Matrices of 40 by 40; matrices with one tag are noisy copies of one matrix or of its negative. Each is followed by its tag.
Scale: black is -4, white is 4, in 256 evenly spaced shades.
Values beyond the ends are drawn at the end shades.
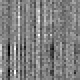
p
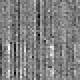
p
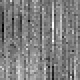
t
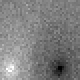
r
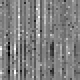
p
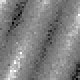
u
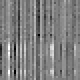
p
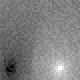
r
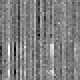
p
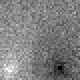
r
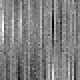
t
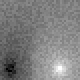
r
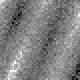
u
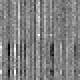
p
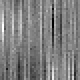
t
